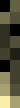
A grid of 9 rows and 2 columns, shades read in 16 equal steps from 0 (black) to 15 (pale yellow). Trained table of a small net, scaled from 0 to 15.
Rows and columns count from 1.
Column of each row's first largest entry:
2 1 1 2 1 2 1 1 1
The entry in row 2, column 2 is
5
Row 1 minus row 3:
-3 6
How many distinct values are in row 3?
2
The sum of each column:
51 41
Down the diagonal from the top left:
0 5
